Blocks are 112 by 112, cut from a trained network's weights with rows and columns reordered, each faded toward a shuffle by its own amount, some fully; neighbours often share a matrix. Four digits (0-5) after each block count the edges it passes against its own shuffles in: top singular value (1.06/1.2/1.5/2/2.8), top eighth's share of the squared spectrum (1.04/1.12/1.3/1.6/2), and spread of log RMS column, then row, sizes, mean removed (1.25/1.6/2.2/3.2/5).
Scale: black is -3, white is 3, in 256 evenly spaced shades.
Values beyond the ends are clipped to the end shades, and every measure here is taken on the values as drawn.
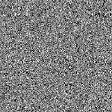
3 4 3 2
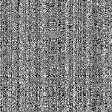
4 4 1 3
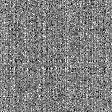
3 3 0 2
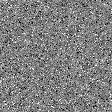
0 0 0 0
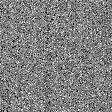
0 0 0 0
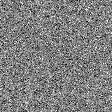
0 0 0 0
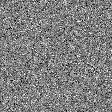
1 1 0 0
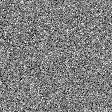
0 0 0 0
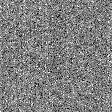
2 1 0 0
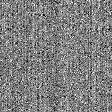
3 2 0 2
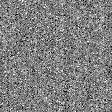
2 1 0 1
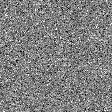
1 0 0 0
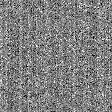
3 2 0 2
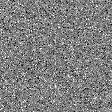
1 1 0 1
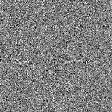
3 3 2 1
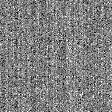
3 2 0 2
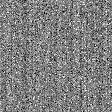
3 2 0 1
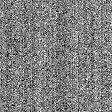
3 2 0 1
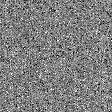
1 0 0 0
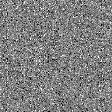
2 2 2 0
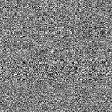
4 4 1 3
